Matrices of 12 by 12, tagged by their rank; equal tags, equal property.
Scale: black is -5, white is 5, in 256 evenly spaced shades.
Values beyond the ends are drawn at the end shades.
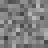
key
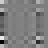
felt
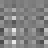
felt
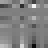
felt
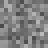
key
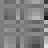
felt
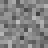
key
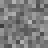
key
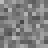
key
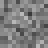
key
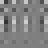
felt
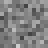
key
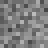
key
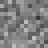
key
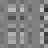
felt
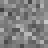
key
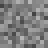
key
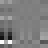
felt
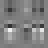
felt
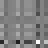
felt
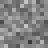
key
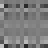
felt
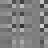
felt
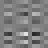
felt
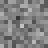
key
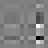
felt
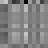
felt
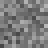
key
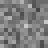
key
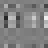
felt
